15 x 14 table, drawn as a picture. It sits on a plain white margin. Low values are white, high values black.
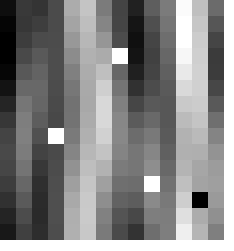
Lone odd cells: 4, 1 higher and 3 lower than their neighbours. Grain: streaks running down. Ninth with the highest average: top left. Average level on the scale: 50%.
